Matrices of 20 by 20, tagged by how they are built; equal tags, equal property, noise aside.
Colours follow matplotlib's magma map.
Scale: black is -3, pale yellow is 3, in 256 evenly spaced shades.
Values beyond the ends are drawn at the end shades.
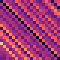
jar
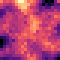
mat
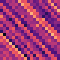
jar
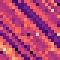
jar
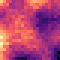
mat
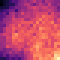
mat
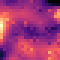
mat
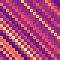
jar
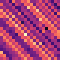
jar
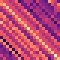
jar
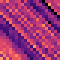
jar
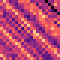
jar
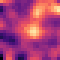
mat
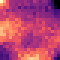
mat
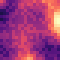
mat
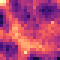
mat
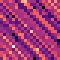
jar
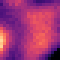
mat
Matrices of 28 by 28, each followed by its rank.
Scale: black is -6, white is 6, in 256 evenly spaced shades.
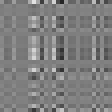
one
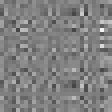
three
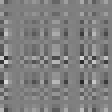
one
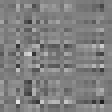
two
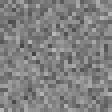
full rank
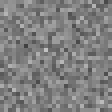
full rank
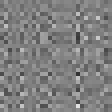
three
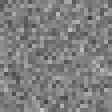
full rank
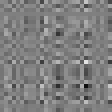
two
